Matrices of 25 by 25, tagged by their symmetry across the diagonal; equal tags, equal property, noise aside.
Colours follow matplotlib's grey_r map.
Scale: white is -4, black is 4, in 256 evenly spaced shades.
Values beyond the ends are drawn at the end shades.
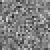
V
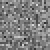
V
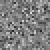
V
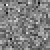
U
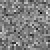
U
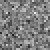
V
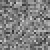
U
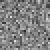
U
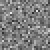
U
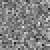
U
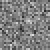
V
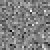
V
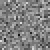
U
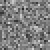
V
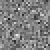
V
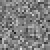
V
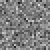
U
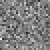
V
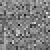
U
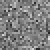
V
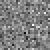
V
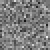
U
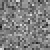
U
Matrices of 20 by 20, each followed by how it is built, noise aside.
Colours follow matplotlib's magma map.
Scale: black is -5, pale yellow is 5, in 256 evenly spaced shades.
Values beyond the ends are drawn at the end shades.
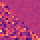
lower triangular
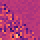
lower triangular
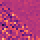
lower triangular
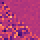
lower triangular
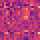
low rank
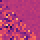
lower triangular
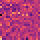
low rank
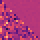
lower triangular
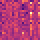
low rank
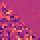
lower triangular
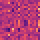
low rank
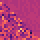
lower triangular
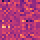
low rank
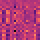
low rank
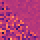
lower triangular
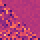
lower triangular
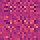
low rank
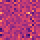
low rank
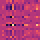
low rank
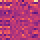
low rank
